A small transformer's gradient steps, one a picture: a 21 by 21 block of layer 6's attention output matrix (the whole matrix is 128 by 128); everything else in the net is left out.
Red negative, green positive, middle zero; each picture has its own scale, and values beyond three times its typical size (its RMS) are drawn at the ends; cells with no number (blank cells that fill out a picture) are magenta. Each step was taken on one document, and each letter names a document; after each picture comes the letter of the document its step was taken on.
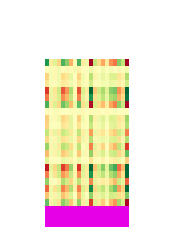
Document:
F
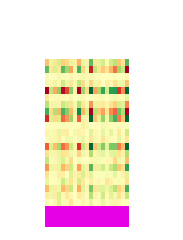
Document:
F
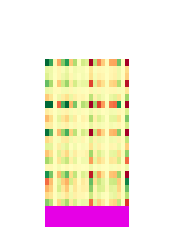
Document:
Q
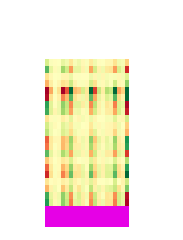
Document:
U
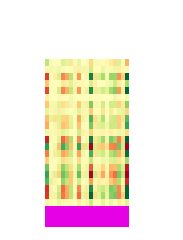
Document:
F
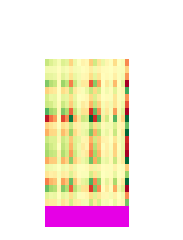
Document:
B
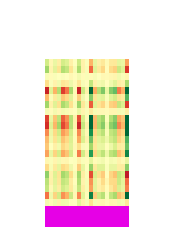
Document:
F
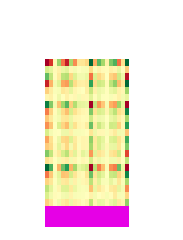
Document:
Q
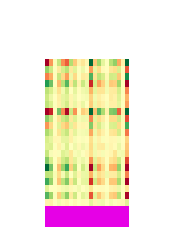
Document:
Q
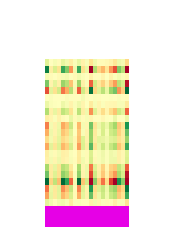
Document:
F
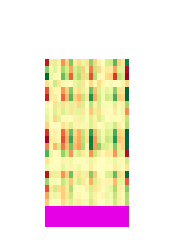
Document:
U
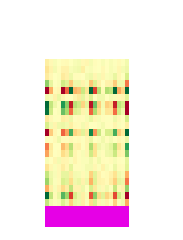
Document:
U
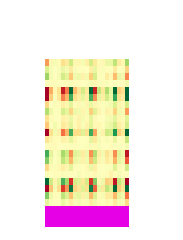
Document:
U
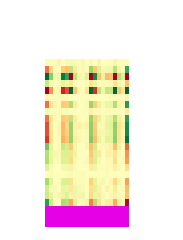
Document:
U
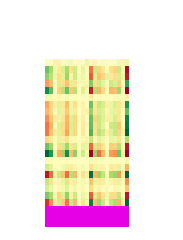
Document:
Q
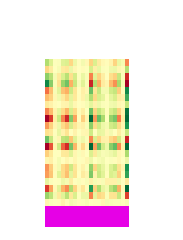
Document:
Q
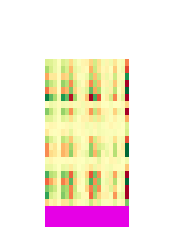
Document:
B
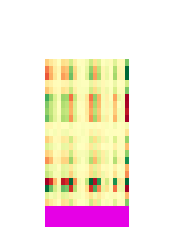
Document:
B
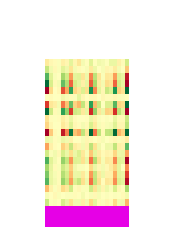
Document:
U
